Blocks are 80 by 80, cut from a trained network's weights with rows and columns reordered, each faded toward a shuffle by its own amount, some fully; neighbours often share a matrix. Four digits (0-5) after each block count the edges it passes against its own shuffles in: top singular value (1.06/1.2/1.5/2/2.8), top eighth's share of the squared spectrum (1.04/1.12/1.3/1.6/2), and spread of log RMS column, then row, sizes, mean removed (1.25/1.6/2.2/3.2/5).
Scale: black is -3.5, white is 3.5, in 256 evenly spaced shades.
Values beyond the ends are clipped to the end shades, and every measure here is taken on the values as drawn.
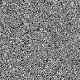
2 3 1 1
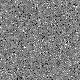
0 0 0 0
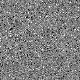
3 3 1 1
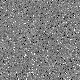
0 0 0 0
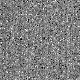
2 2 0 1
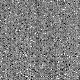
2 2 0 2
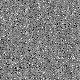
1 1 0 1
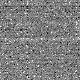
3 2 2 0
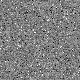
0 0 0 0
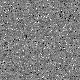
0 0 0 0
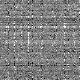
4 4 3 1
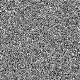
2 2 0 1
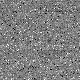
1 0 0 0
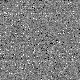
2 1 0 0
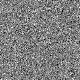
2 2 0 1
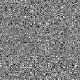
3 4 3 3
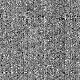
3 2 0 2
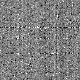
3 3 0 2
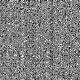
3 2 0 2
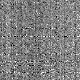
3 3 0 3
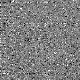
3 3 1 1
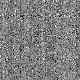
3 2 0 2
